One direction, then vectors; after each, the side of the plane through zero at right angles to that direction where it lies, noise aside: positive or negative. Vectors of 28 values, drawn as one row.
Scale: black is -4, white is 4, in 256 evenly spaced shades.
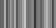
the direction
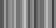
positive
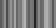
positive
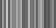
negative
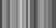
positive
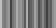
negative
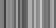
negative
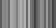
positive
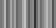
positive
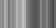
positive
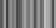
positive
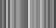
negative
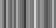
negative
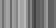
positive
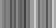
negative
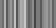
positive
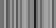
positive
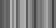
positive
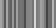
negative
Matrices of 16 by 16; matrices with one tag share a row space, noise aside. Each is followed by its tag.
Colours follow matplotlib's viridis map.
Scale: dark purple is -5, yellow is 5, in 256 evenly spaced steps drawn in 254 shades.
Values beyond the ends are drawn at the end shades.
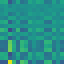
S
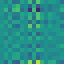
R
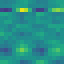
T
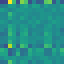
S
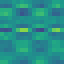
T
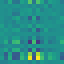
R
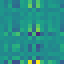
R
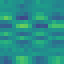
T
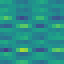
T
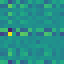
S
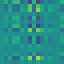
R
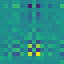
R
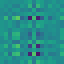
R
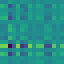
S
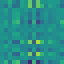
R
